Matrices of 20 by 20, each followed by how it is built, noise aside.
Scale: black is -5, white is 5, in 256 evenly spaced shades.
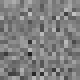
low rank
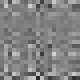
low rank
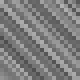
Toeplitz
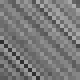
Toeplitz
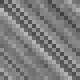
Toeplitz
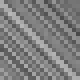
Toeplitz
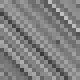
Toeplitz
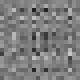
low rank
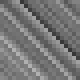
Toeplitz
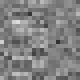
low rank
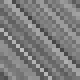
Toeplitz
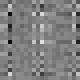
low rank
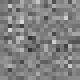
low rank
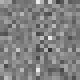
low rank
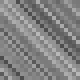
Toeplitz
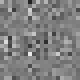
low rank
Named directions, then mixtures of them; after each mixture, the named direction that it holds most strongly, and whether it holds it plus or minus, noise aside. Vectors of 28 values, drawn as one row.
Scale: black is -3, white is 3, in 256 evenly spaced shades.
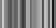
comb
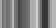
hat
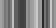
hat, plus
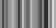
comb, minus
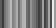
comb, minus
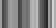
hat, plus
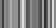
comb, minus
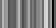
comb, plus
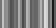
comb, plus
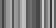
comb, minus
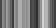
hat, minus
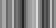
hat, plus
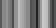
hat, minus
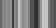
hat, minus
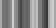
hat, plus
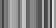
comb, minus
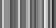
comb, plus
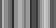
hat, minus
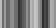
hat, plus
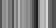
hat, minus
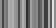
comb, minus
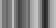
hat, plus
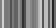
comb, plus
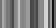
hat, minus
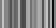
comb, plus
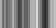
hat, plus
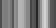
hat, minus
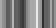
hat, plus
